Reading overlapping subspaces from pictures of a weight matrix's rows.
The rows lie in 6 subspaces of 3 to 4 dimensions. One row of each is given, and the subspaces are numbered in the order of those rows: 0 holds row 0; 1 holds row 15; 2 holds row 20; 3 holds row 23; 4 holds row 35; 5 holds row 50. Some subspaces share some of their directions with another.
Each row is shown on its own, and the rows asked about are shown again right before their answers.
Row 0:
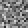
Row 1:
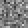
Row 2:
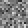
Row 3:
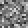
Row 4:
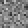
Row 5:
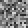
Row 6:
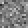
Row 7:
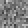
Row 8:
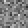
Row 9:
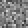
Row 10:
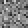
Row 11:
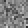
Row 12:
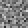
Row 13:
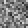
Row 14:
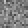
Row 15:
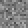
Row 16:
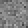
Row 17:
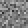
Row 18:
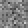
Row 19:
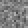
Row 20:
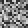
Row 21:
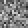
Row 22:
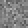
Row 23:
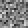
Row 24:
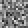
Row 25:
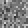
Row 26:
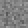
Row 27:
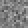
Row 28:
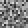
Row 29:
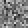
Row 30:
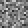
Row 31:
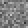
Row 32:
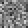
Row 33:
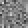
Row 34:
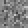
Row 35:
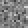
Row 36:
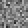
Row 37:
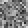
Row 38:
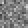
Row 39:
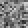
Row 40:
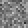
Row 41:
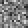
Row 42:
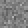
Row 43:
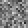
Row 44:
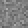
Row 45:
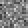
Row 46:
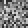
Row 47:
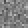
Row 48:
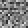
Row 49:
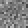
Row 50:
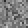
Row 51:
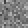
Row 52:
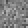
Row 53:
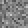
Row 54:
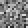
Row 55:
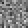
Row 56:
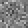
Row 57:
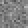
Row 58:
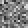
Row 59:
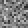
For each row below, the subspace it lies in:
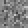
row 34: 4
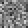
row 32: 0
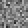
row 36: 0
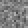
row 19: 4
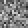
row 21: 3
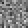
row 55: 0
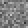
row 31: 3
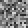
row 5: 1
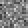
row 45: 3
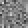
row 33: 0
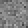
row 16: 5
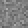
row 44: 3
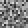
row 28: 3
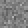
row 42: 0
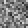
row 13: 5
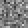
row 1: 1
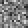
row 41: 4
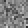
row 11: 5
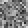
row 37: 5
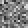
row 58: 0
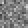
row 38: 3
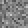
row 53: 2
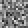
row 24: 2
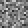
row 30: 3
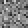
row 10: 2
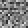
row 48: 3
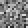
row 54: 5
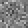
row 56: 3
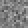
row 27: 4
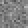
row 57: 4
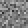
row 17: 3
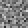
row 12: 0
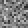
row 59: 0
